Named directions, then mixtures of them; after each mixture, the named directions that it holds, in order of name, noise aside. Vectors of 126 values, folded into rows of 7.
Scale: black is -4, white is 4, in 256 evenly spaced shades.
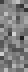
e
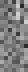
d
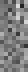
d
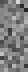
d, e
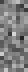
e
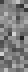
e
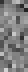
e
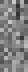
d, e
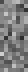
e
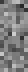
e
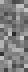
e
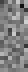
d, e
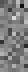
d, e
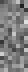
d, e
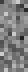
e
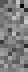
d, e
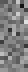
d, e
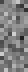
e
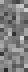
e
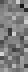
d, e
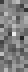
e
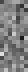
e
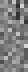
d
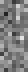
d, e
